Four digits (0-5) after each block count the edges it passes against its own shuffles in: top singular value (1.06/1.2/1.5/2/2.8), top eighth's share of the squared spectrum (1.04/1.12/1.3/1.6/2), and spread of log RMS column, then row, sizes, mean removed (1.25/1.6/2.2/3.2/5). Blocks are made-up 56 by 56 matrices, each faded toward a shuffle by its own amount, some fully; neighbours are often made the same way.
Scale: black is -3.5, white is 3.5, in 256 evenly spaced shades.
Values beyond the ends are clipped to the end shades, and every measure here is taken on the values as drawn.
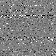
2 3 0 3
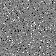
0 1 0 0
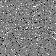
0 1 0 1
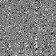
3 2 1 0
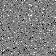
2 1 0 1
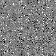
3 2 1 0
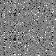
3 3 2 1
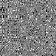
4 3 2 1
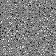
2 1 0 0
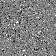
0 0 0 0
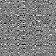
4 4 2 2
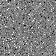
1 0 0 0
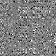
3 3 1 1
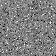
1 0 0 0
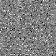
3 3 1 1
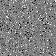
2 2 0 0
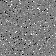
0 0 0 0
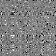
4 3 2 2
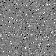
2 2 0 0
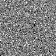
1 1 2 0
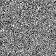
0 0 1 0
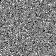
0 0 0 0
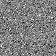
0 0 0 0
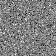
0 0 0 0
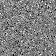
0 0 0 0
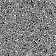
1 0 0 0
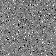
0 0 0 0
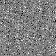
3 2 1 1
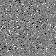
2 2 0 1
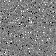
2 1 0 0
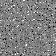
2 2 0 1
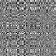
4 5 3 3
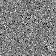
2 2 0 0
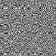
4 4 2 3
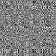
4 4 2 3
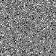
2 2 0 1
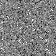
0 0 1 0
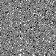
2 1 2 0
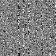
1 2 3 0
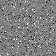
2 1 0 0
